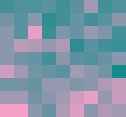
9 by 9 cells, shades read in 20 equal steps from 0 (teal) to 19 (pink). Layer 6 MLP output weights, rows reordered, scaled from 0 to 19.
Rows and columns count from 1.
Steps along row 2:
down up down up up down up up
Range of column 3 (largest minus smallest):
13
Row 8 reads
12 12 8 10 12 16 18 11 15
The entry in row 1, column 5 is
4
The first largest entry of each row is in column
7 3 3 2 1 1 9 7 1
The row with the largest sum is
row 9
